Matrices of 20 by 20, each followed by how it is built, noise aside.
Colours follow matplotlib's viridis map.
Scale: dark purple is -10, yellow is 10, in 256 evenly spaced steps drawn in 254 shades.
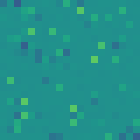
sparse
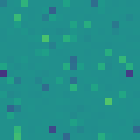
sparse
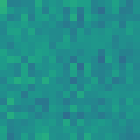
low rank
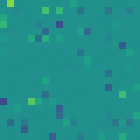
sparse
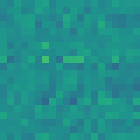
low rank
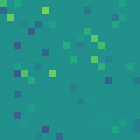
sparse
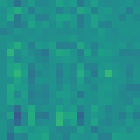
low rank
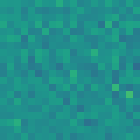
low rank
